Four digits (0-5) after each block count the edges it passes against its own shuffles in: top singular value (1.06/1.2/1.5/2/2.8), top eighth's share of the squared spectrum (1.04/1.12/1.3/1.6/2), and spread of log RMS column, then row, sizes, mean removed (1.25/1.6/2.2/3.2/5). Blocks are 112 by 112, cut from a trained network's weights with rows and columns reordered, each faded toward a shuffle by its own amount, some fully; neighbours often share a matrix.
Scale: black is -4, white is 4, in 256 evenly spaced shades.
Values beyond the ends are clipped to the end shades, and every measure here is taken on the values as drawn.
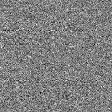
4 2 0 2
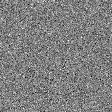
1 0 0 0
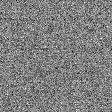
1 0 0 0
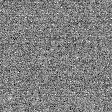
2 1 0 0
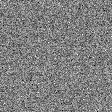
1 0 0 0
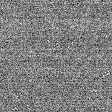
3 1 0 0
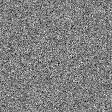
1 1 0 0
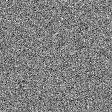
0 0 0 0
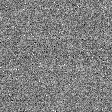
1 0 0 0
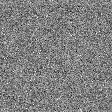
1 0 0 0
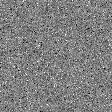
0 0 0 0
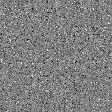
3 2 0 1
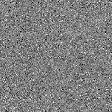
3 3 1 2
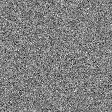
0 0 0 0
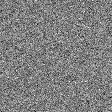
0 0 0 0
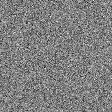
1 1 0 0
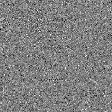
3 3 1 2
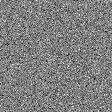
0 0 0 0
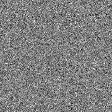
2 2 1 1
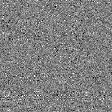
3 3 2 2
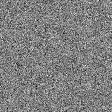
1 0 0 0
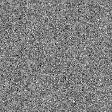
2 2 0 2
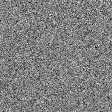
1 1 0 1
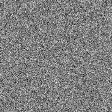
2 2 1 0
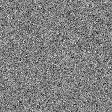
1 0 0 0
